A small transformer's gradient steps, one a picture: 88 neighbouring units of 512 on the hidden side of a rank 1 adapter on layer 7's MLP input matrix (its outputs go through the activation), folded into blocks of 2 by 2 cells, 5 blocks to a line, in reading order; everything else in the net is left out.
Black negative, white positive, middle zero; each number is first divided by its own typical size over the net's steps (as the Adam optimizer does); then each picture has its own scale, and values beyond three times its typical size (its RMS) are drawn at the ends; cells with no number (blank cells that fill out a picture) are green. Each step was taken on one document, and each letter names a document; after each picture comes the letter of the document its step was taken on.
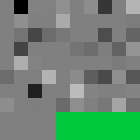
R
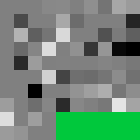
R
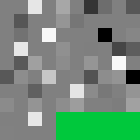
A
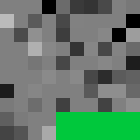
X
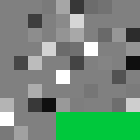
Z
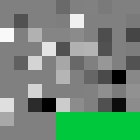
Z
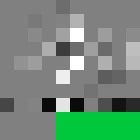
Z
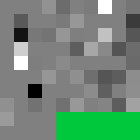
R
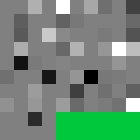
A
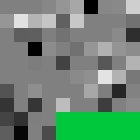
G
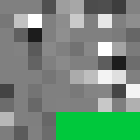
G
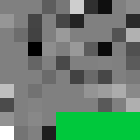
X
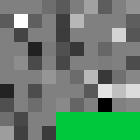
G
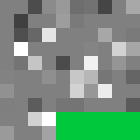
A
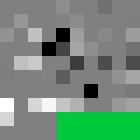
Z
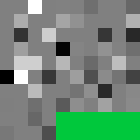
A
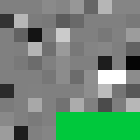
G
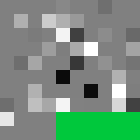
Z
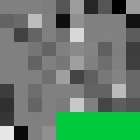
X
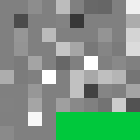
A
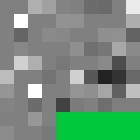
R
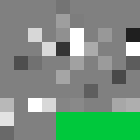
Z
